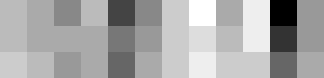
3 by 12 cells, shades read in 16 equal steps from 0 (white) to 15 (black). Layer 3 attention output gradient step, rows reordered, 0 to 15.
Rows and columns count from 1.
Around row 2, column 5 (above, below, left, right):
11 9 5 6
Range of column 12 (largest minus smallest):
1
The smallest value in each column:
3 4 5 4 8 5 3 0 3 1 9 5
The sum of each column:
11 14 18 14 28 18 9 3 12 5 36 17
